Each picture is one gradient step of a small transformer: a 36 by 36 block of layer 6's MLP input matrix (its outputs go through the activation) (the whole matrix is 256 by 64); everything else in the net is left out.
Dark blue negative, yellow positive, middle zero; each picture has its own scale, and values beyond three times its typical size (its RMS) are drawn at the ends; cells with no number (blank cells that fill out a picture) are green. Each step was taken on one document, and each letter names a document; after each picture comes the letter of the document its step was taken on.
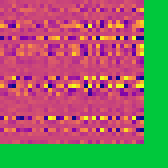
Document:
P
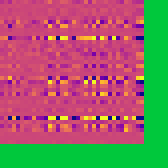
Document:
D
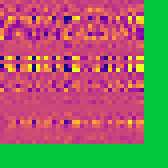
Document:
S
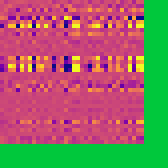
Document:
S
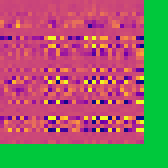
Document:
D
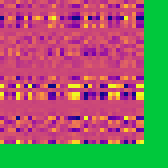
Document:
P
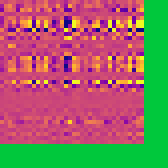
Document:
S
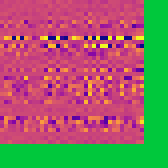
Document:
D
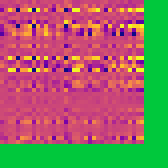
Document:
S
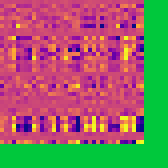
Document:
P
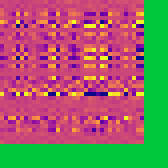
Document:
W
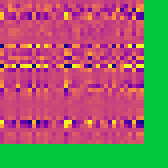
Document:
S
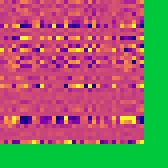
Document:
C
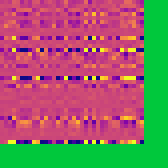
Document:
C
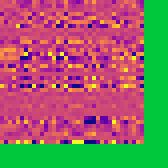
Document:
C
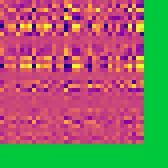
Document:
S
